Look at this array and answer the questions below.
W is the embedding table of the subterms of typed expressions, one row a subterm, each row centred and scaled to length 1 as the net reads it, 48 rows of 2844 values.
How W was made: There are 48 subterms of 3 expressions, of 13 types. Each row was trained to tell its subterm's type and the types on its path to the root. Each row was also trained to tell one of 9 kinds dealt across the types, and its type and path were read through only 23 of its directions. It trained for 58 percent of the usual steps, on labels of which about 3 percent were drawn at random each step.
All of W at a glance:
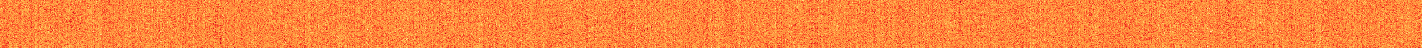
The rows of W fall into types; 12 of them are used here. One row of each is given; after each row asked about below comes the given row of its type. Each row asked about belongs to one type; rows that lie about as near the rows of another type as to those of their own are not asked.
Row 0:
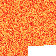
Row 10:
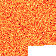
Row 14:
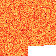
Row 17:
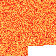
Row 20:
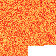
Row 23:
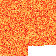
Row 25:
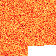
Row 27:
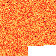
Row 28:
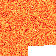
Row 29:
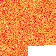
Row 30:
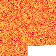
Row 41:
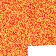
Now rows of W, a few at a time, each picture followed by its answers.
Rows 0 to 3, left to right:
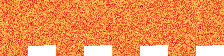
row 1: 14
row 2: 27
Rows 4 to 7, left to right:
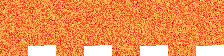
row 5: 41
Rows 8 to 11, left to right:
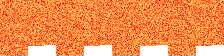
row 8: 25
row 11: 23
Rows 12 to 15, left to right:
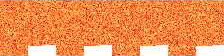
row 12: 0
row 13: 41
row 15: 25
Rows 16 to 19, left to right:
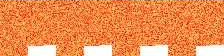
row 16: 27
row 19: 41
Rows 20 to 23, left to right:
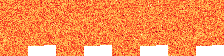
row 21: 20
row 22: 14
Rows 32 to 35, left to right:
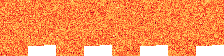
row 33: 17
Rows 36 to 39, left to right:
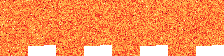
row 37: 20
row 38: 25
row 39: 14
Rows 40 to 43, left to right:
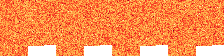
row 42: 27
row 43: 28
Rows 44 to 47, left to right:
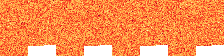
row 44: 30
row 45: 23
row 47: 17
